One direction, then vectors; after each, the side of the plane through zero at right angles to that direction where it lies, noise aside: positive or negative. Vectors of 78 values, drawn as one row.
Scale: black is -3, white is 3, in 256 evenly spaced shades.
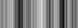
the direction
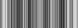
positive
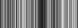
negative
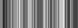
negative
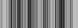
positive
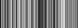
negative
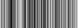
negative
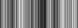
negative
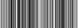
positive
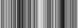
positive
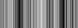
positive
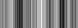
positive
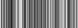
negative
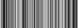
negative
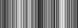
negative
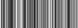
negative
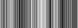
positive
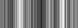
negative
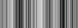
positive
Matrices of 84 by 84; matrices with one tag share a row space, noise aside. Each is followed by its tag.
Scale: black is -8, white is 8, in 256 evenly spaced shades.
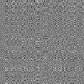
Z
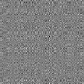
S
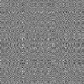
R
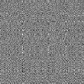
R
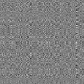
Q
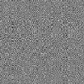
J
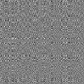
J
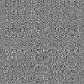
Z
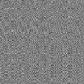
J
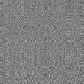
S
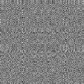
R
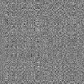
Z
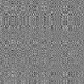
J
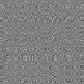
S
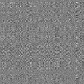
Q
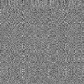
R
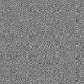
Q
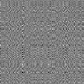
R
